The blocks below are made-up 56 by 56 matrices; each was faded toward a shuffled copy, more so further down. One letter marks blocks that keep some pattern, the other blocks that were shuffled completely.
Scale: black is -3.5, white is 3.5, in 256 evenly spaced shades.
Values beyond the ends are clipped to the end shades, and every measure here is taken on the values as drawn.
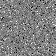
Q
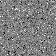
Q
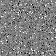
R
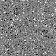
R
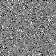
R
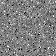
R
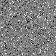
R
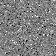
Q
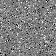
R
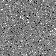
Q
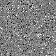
R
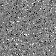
R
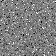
Q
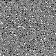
R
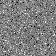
Q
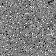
R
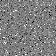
R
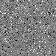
R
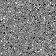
R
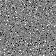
Q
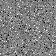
Q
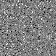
R
